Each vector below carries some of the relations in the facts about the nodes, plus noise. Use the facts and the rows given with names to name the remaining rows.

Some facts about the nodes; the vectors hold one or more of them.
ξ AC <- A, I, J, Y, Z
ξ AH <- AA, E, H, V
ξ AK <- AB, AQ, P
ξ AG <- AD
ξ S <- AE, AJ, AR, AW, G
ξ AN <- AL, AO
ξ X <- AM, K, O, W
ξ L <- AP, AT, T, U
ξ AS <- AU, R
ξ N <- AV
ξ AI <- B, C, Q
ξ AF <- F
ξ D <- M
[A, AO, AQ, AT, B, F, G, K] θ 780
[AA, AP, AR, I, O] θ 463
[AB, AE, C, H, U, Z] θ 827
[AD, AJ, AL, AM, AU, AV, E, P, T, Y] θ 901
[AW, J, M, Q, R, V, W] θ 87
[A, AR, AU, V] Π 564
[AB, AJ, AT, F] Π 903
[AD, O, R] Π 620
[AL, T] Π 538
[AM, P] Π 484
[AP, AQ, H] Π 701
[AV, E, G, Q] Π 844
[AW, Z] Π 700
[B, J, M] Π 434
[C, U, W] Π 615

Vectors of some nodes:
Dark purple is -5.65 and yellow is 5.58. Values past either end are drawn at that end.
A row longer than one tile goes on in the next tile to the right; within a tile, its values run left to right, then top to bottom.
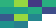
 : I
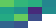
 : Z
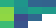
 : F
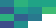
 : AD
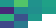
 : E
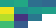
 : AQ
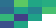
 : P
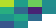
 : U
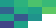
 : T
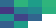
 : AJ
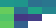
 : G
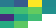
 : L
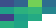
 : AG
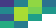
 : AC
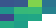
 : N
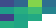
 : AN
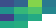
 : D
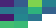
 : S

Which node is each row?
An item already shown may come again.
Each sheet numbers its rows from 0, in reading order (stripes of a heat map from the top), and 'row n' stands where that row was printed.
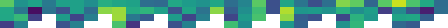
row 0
C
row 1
AM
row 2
A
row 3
AM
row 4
AH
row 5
B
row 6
AP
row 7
H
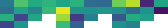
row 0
P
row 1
AQ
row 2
AA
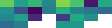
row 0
AE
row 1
O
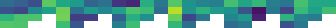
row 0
AW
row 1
G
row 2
AI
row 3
AT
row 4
AE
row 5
Y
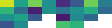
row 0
U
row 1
S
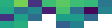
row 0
AR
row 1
AB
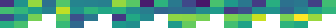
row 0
AK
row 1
AT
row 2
O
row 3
Q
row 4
V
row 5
J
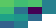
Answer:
AB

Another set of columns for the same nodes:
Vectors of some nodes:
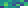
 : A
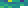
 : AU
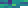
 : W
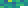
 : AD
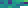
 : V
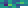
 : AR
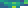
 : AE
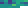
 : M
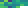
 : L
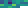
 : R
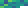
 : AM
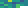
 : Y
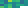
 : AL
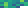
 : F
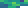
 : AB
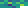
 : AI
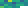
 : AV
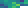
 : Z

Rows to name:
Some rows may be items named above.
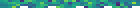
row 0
U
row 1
AB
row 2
T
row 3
AQ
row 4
AP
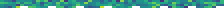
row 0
S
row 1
T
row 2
L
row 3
AC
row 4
AJ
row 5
U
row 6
B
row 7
C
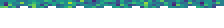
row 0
AP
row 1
AT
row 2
H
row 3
Q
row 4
AR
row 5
G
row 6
I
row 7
O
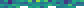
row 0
J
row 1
P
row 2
AW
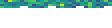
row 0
E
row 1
AK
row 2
K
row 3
G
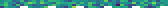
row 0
A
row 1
AH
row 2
S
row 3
B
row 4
AA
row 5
X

